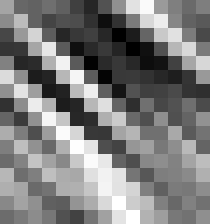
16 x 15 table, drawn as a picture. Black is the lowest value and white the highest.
Calmest part: bottom right. Ninth with the highest average: bottom middle. Grain: diagonal, down to the right. Ninth with the lowest average: top middle. Average level on the scale: 50%.
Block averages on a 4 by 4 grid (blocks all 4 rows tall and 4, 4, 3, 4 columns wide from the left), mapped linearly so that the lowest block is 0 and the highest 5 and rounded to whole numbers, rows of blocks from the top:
3 0 2 3 / 2 2 0 1 / 3 4 3 3 / 3 4 5 3
